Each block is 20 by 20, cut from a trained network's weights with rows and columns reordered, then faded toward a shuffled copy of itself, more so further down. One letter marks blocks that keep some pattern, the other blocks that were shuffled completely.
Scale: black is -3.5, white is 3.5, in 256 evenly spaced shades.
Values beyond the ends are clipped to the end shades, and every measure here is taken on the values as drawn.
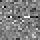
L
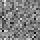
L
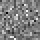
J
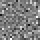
J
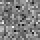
J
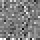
L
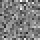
L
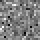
J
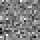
L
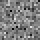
J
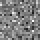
J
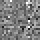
L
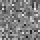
J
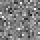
J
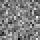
L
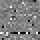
L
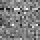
L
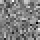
J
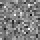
J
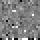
L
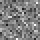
J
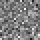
J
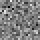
J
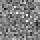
J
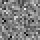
J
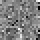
L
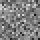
J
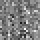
L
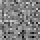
L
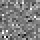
J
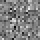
L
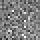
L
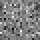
L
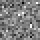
J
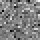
J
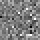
L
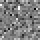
J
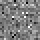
J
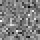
J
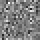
L
